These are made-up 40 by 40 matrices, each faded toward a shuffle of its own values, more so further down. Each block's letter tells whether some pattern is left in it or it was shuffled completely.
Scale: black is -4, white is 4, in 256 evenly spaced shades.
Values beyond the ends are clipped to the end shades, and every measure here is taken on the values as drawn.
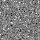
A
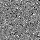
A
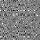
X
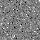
A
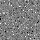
A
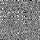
X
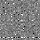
X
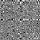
X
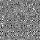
X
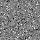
A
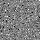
A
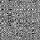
X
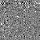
X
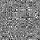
X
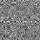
X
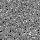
A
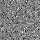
A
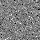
A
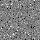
A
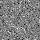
A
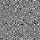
X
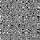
X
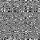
X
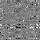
X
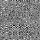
X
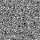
A
